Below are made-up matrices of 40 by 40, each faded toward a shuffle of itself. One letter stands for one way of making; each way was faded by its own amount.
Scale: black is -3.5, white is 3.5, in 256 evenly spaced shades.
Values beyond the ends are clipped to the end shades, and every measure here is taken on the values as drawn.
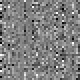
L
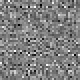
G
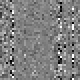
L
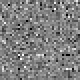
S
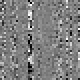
L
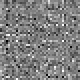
G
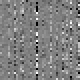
L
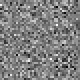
G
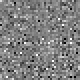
S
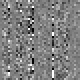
L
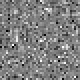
S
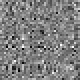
G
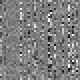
L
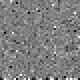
S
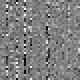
L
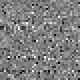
S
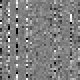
L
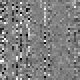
L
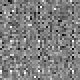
G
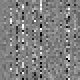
L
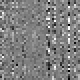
L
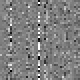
L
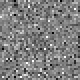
S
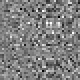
G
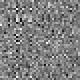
G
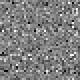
S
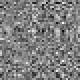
G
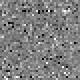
S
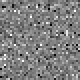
S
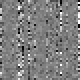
L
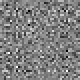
G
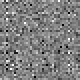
G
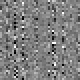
L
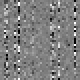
L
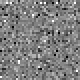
S
